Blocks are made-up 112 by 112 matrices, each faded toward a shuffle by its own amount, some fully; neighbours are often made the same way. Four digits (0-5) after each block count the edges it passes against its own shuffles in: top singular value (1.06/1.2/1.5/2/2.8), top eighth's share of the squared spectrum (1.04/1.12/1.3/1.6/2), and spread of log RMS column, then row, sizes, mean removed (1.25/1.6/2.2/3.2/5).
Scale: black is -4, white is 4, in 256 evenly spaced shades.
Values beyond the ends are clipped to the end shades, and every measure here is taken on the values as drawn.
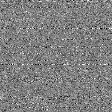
2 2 0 3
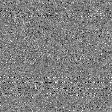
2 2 0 3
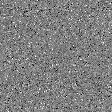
0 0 0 1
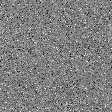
0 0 0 0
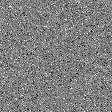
0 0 0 0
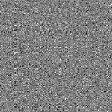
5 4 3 2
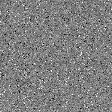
0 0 1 0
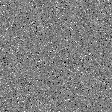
0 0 0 0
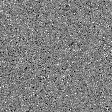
0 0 0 0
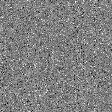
0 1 1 0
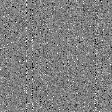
2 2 3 0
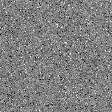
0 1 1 0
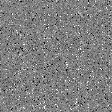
1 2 2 2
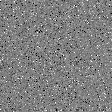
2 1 0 0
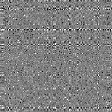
5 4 3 3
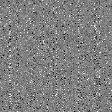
4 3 3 0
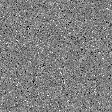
0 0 1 0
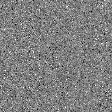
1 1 2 0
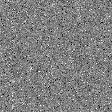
1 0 1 0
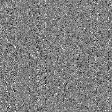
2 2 3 0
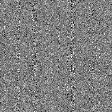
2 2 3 0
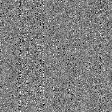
2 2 3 0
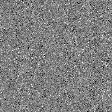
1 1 2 0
